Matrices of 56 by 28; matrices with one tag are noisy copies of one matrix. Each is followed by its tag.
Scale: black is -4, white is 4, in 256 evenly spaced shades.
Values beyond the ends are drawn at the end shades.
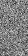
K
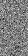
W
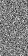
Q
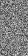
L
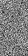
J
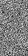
J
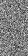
W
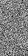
J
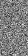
L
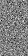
Q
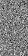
Q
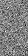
J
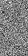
J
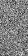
K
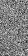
K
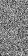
K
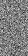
W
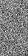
J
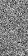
K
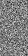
Q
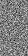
Q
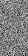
J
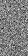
W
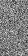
K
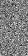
L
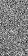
K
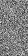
K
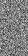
W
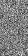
K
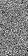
J
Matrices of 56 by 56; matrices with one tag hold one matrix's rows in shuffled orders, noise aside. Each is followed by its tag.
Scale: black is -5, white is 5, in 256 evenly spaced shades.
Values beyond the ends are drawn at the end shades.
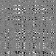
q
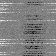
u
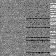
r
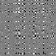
q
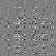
q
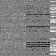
r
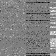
r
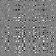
q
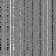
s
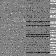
r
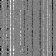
s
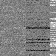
r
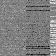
r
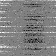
u
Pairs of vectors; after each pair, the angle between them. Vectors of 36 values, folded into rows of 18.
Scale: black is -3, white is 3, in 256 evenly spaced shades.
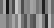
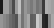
partly aligned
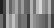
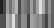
nearly parallel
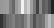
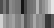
nearly opposite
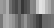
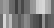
nearly parallel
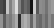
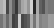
nearly opposite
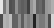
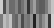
nearly parallel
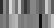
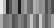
partly opposed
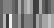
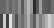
nearly parallel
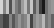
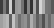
nearly opposite
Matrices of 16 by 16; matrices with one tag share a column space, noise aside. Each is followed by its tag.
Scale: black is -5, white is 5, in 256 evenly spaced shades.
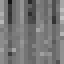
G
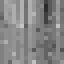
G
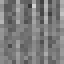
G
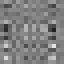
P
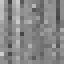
G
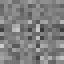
P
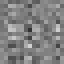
P
